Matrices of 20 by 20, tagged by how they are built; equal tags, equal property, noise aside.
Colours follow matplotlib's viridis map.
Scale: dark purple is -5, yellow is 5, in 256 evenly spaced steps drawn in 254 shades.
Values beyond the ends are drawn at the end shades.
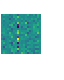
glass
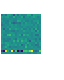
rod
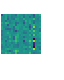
glass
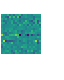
rod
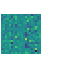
glass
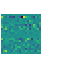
rod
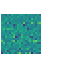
rod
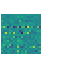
rod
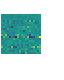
rod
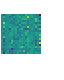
glass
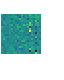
glass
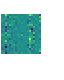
glass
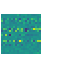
rod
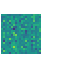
glass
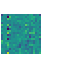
glass
